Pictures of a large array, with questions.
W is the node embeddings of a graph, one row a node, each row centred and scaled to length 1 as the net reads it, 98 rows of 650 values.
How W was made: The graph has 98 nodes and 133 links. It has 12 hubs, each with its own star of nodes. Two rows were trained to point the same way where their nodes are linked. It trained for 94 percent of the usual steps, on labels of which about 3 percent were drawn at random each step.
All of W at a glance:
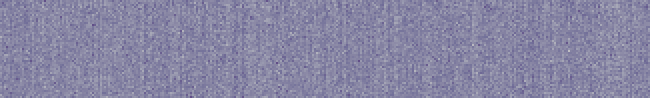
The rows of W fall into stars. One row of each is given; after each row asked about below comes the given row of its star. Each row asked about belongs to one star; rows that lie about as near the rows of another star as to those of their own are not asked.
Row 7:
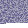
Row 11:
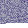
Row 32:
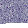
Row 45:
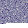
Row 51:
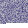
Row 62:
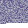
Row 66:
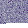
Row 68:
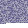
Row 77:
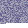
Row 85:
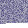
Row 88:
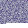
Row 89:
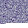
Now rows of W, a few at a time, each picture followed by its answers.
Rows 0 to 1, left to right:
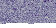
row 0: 62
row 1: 45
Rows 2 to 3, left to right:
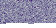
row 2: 51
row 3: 62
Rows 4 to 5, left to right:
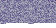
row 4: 45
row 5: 45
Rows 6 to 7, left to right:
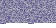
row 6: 7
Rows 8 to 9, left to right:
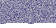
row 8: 11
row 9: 89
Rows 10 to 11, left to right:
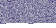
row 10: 68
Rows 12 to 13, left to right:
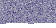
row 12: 89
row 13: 68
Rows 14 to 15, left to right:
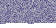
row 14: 85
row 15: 51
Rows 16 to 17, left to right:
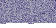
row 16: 66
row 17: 66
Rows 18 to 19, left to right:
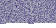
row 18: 68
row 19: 66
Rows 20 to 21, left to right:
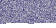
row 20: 68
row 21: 89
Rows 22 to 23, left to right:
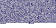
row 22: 11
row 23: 66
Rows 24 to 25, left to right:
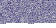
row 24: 77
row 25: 45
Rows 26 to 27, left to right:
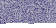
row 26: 66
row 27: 62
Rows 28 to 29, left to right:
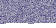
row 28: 89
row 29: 77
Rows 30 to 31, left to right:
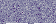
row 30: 88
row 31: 68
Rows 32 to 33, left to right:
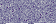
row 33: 51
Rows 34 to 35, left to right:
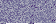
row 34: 62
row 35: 32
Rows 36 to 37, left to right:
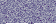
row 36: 11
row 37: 51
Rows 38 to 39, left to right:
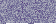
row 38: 88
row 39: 89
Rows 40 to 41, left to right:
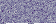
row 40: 89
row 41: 68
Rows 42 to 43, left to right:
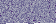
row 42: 7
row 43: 66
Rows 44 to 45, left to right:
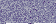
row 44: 88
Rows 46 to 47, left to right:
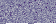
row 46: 62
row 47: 85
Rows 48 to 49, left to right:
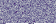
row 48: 89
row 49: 62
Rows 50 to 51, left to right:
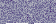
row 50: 89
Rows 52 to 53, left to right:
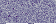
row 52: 88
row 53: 62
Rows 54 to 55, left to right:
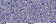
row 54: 88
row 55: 85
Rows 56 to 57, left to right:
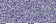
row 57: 68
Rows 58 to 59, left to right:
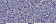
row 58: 7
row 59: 89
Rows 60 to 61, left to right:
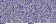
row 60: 85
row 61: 85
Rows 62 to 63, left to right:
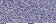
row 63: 7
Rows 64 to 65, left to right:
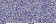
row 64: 88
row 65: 32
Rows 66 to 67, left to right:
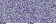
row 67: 32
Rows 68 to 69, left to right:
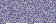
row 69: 77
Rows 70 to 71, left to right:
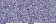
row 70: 51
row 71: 32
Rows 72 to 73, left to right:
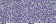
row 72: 32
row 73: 88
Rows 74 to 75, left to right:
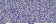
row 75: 66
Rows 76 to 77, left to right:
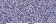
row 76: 51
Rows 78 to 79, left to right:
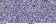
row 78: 77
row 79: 45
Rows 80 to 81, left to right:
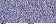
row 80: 45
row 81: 7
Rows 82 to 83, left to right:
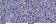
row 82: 32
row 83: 51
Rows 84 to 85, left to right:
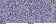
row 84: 68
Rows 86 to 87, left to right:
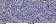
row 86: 51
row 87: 51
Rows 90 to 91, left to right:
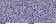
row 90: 66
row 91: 32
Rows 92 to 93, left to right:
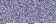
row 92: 77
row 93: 68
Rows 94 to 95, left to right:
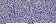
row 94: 11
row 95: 66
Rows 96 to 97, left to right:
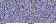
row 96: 62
